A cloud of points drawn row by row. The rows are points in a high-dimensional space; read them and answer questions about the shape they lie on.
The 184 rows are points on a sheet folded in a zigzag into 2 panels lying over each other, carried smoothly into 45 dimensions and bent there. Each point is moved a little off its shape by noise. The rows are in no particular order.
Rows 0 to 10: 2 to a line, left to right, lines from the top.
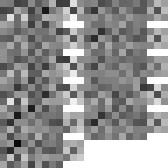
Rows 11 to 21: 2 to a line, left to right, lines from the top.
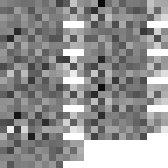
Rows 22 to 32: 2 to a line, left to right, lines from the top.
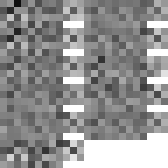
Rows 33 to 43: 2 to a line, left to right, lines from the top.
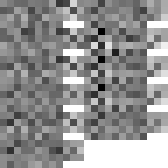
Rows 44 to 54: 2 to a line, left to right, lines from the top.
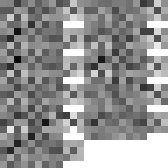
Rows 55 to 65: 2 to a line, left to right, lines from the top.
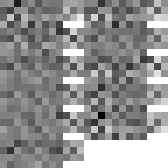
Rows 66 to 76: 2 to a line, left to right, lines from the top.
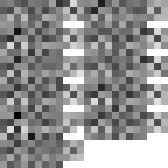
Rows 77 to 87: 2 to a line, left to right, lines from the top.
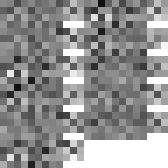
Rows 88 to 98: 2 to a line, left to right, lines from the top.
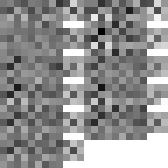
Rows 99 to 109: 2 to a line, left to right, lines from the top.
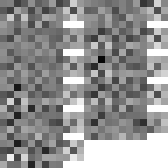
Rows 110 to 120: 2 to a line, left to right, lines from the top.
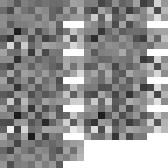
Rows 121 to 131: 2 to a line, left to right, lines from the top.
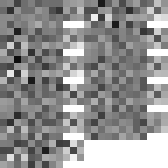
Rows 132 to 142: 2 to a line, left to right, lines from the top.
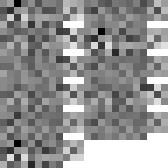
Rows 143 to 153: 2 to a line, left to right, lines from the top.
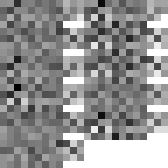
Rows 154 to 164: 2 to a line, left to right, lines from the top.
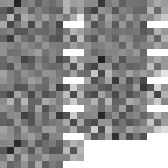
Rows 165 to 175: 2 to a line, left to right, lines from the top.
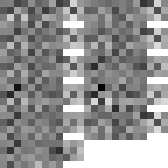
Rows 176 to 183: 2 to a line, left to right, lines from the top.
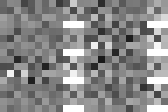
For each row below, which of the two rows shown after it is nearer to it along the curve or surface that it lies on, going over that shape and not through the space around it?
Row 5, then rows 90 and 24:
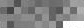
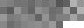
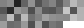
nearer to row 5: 90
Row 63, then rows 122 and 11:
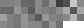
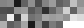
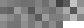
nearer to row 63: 11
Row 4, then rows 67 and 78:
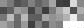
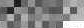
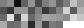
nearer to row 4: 78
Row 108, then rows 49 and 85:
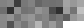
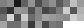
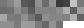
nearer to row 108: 49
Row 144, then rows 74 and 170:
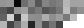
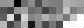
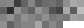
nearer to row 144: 74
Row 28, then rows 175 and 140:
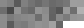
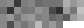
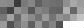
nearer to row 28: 140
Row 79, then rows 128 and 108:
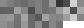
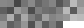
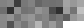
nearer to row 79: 128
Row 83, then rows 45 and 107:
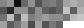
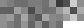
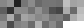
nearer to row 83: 107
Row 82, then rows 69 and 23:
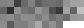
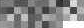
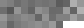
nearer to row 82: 69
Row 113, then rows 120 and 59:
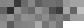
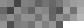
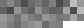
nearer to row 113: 59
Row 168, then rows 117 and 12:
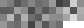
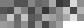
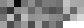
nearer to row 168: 117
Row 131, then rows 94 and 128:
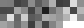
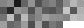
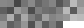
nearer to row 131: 94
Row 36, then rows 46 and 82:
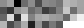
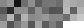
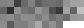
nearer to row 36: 46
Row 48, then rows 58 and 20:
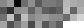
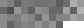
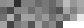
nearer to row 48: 20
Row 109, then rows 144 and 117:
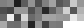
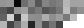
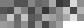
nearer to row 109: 117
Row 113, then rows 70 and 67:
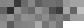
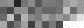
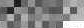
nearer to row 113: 67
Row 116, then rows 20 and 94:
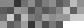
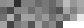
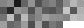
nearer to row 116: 20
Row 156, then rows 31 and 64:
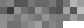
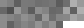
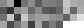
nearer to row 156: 64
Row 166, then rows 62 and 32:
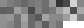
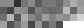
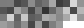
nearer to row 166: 62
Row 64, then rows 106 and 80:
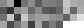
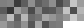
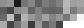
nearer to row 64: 106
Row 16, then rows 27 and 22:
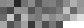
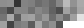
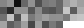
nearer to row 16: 27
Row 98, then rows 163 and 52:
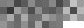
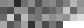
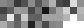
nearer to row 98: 52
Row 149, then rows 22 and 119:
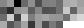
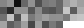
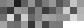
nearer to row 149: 22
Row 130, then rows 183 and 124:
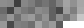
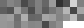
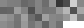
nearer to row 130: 124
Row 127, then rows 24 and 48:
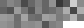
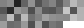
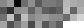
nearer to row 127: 24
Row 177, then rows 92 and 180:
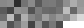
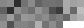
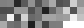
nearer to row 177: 180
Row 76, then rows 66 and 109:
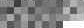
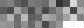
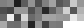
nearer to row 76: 109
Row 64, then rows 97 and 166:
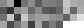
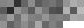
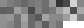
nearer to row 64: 97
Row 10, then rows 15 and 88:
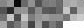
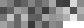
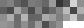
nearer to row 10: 88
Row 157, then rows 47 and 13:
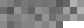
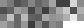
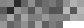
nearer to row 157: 47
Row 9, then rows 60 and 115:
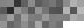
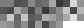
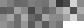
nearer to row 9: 60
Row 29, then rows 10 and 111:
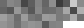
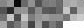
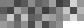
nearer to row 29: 111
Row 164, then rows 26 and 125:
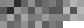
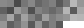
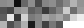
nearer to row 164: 125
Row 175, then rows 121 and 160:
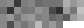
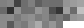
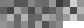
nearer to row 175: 121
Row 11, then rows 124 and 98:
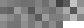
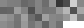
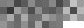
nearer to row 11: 124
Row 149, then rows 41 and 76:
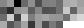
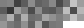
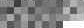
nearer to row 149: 41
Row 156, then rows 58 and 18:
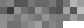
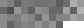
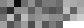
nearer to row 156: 18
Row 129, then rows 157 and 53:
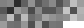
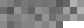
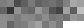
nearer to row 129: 53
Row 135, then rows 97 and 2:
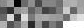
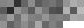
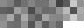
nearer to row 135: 97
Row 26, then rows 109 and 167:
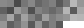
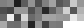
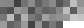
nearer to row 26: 167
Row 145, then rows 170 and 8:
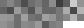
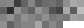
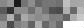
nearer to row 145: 170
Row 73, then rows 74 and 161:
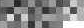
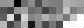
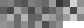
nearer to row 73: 161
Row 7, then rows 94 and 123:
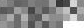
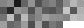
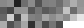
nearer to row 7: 123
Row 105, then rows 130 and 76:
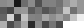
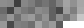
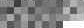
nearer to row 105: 76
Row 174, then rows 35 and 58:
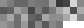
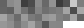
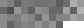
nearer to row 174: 58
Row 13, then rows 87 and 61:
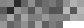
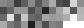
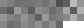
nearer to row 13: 87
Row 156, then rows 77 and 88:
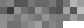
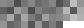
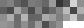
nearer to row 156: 88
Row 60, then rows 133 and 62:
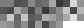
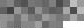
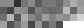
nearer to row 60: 133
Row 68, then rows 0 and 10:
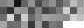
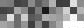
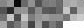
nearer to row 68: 10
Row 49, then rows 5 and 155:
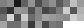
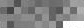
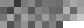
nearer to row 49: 155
